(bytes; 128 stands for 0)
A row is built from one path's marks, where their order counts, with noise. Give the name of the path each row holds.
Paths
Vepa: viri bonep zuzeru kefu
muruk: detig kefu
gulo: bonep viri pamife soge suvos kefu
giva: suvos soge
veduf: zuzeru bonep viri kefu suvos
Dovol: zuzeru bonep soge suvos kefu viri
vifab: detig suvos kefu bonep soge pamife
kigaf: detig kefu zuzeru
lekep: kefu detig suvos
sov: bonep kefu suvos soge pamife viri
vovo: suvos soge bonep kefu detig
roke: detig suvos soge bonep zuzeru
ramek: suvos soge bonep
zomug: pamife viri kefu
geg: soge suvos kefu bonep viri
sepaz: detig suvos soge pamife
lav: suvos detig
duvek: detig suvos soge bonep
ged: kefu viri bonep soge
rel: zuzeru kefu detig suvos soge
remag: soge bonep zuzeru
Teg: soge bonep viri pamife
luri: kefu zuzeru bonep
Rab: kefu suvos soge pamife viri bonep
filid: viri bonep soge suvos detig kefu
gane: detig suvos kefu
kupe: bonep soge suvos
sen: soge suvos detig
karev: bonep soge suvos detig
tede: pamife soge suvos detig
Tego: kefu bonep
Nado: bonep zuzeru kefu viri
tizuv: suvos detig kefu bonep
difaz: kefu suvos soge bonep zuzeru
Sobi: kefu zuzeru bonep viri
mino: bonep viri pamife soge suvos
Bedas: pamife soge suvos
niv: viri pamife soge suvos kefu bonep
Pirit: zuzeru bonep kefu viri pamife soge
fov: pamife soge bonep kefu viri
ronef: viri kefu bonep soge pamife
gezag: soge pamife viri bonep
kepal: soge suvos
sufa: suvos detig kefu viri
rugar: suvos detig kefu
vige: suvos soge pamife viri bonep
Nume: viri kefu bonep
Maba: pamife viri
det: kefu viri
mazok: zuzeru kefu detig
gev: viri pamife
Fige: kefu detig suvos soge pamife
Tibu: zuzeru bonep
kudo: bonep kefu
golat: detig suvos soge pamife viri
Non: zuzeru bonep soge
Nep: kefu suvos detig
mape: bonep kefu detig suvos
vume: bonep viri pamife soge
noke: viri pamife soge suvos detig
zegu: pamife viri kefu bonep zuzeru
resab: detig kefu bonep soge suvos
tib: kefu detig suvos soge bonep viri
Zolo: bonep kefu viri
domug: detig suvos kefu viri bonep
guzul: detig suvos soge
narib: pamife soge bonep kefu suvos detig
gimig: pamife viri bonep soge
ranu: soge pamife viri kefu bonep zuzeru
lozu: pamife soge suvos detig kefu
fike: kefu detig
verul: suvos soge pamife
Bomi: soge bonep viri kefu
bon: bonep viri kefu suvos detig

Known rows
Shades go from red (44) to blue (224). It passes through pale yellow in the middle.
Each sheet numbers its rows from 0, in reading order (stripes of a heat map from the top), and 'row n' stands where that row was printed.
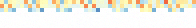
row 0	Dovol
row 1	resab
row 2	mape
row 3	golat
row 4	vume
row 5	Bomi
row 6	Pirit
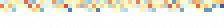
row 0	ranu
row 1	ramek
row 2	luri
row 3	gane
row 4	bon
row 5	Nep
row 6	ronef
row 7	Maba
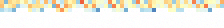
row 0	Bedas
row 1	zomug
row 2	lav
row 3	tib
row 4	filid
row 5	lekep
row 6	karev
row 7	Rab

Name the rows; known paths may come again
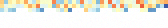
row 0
kupe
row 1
Sobi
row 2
gane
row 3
kudo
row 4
kigaf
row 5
Maba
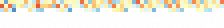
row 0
Nume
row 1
fike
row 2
geg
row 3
narib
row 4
rugar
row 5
lozu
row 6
noke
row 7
karev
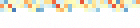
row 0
duvek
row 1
Zolo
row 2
remag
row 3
gulo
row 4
ronef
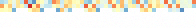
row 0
Bomi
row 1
verul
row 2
Non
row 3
ramek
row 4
Vepa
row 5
sen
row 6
golat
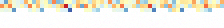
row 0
Fige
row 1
filid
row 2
Tego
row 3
zegu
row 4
Rab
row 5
luri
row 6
kepal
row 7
Nep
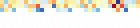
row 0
rel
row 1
det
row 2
ged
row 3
Dovol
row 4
gev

